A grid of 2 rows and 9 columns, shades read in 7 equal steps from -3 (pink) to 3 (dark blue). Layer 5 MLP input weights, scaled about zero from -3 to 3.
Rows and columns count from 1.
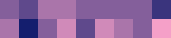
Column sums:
-1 4 -1 -3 1 -2 -1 0 -1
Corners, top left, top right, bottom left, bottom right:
0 2 -1 -3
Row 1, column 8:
0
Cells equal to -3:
1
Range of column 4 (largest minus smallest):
1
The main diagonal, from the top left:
0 3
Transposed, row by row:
0 -1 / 1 3 / -1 0 / -1 -2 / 0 1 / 0 -2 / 0 -1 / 0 0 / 2 -3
